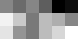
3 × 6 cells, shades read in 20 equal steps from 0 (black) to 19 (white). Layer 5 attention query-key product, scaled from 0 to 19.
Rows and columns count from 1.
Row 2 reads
18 15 9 14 13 10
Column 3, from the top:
10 9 9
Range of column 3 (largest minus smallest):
1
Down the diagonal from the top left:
10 15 9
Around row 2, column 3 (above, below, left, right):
10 9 15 14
